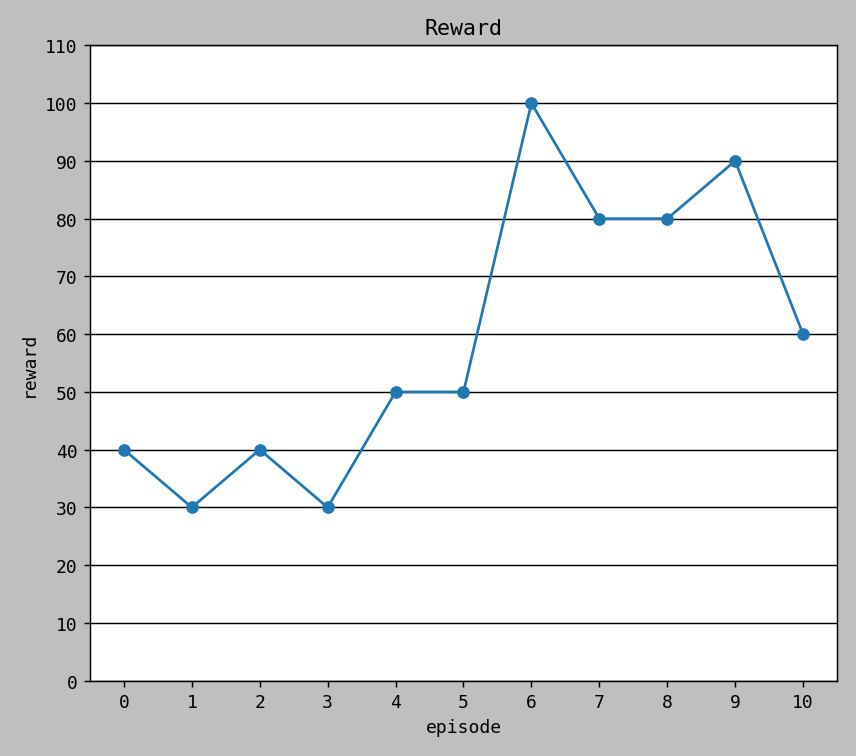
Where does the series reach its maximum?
6
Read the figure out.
Title: Reward
x-axis: episode, ticks 0 1 2 3 4 5 6 7 8 9 10
y-axis: reward, ticks 0 10 20 30 40 50 60 70 80 90 100 110
Values:
40 30 40 30 50 50 100 80 80 90 60
